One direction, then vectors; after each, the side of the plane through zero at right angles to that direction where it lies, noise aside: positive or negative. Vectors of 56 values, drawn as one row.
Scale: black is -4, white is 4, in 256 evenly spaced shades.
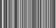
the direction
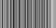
negative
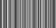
positive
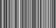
positive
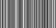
negative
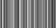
positive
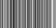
negative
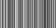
negative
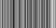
negative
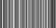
positive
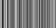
negative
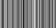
negative
